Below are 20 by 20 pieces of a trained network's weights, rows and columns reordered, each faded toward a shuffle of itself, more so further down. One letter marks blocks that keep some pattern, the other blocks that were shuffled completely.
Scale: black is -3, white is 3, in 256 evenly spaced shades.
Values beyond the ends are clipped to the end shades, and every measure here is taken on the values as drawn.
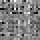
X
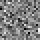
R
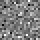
R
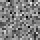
R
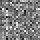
X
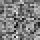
X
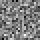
R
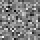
R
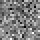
R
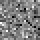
R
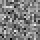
R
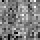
X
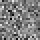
R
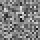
X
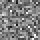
R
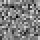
R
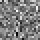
X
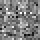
X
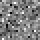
R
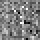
X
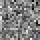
R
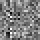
X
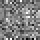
X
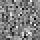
R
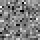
R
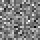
X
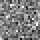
R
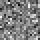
R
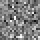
X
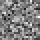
X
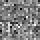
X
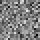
X
